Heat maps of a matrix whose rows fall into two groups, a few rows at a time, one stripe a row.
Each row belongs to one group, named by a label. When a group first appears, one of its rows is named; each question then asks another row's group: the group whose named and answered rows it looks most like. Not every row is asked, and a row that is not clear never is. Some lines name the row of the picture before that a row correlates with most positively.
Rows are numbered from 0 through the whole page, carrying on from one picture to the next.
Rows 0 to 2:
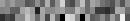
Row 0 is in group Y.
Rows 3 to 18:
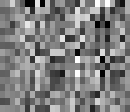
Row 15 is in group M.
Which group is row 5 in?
M
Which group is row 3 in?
Y
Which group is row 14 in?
M
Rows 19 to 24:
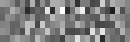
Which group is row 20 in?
Y
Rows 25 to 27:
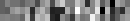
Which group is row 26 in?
M
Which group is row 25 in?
Y
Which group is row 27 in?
M
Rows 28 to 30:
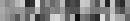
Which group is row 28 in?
Y
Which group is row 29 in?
Y
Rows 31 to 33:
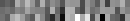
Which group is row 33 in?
M
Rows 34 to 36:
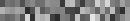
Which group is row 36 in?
M
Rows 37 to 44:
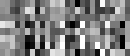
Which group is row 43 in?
Y
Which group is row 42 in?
Y
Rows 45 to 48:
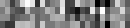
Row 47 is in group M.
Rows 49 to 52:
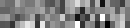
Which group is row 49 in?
M
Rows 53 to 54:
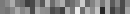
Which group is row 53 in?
Y
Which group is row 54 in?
M
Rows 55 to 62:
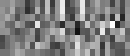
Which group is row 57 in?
Y
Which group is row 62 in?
M
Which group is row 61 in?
M
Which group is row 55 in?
Y
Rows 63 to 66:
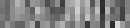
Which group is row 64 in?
M
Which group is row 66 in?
Y
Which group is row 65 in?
M
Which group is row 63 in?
M
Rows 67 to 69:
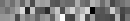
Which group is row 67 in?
M
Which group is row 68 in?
M
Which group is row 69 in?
Y
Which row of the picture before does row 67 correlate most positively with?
64
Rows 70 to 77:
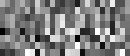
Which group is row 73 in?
Y
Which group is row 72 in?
Y
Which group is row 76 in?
M
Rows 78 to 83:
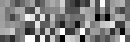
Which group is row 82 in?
Y
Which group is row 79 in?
Y
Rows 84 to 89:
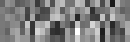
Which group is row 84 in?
Y
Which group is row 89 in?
M
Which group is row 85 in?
M
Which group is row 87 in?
M
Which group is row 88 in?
M
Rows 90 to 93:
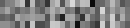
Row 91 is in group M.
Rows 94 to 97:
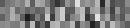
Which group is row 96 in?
Y
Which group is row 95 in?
Y
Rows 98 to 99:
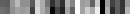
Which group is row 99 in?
M
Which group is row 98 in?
M
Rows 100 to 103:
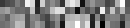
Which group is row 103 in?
M
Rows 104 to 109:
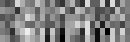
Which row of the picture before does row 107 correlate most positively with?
103
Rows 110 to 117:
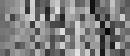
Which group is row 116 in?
Y
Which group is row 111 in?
M
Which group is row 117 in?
M
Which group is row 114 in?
Y
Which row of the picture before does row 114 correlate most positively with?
105
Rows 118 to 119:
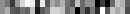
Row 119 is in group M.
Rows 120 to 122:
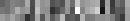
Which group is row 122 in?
Y
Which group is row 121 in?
M
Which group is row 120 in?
M
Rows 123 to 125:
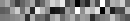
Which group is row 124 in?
M
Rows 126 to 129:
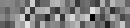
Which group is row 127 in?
M
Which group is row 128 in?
M
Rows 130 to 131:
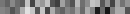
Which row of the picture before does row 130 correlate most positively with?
127
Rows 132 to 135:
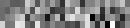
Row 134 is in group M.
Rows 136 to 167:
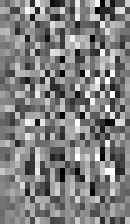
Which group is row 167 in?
M
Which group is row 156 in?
Y
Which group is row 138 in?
M
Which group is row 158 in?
M
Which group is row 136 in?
M
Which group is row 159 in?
Y
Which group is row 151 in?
Y
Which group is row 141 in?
M
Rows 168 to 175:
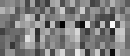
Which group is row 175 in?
Y
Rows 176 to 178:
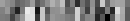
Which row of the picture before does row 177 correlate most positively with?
170
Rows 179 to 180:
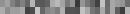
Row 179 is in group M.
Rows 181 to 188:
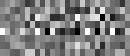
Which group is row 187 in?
M
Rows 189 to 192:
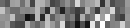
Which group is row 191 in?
Y
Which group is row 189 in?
M
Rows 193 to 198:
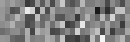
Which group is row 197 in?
M
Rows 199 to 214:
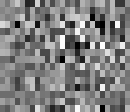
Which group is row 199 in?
Y
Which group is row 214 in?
M
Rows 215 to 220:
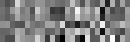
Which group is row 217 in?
M
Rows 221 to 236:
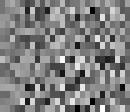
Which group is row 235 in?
M
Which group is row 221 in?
Y
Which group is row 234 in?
M
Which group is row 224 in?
Y
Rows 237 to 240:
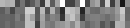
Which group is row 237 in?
Y
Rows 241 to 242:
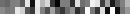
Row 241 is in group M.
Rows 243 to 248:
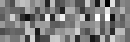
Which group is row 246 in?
M
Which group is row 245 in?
Y
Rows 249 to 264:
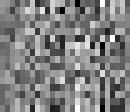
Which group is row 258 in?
M
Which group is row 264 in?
M
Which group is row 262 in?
Y
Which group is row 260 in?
Y
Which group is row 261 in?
M
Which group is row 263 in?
M
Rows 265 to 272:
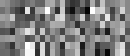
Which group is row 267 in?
Y
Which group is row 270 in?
Y
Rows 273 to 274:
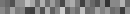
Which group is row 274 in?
Y
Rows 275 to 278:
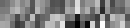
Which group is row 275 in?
M
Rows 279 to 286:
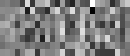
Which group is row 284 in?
Y
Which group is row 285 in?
M
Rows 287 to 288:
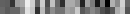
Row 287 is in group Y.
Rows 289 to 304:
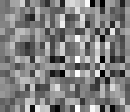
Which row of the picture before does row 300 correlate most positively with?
287
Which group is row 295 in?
Y
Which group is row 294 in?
M
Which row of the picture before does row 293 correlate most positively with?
287
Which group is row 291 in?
Y
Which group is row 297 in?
M
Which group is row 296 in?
Y
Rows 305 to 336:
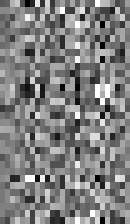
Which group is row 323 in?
Y
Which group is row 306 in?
Y
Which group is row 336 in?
M
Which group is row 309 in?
Y
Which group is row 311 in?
M
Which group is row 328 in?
M
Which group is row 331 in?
M
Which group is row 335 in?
M
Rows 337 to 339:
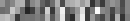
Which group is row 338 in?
Y
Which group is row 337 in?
M
